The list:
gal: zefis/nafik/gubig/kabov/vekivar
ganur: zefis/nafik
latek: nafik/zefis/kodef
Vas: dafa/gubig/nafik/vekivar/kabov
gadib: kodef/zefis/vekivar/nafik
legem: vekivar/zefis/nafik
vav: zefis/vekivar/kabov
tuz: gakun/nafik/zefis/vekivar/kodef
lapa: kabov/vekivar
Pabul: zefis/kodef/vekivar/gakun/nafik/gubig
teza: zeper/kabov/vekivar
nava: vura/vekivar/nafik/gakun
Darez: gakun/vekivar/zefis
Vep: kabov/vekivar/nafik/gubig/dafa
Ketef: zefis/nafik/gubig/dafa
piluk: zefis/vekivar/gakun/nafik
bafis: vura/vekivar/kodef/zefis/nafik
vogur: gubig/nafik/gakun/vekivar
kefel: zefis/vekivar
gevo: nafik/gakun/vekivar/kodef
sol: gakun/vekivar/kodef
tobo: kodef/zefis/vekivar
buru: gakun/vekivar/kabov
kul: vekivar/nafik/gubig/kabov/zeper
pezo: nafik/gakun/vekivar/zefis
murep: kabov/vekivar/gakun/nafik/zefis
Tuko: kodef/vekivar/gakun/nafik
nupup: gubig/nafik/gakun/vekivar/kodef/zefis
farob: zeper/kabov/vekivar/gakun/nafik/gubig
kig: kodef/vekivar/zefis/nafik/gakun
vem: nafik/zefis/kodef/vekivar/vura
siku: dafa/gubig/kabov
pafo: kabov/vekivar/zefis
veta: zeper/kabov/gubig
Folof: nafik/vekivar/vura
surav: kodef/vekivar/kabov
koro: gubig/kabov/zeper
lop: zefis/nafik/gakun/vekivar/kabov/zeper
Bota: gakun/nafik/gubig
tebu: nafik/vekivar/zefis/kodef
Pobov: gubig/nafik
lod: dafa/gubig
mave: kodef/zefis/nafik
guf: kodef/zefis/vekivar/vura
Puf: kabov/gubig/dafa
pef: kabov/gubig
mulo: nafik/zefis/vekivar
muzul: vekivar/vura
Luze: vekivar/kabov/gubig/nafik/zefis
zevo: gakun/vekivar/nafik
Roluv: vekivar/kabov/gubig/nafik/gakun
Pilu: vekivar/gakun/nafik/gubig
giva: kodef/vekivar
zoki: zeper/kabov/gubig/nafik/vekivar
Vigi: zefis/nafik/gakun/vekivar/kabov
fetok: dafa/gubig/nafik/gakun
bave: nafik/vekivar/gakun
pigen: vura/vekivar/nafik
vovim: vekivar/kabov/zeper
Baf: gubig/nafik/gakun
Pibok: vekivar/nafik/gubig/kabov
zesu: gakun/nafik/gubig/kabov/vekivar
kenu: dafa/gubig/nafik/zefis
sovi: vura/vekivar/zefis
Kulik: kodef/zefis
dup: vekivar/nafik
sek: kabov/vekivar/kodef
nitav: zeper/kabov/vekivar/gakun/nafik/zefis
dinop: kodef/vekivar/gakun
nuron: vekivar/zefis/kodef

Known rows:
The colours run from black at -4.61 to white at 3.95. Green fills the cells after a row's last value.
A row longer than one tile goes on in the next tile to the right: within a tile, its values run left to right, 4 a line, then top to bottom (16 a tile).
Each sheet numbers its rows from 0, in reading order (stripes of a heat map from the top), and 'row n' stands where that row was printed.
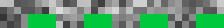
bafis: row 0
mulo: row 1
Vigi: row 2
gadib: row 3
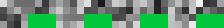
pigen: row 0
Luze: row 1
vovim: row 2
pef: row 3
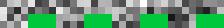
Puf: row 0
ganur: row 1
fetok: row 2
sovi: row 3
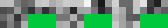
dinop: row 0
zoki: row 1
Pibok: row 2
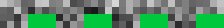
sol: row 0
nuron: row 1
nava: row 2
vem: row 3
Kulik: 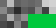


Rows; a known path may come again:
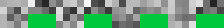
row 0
Vep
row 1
Puf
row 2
tuz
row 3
Roluv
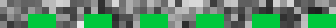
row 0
vem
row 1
surav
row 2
nava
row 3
bave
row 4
giva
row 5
sovi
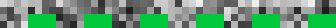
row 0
buru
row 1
pigen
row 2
Kulik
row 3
zesu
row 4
fetok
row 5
zoki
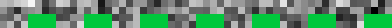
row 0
farob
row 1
vovim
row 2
vav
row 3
piluk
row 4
sol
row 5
Folof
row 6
muzul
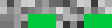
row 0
Vigi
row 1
ganur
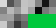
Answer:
dup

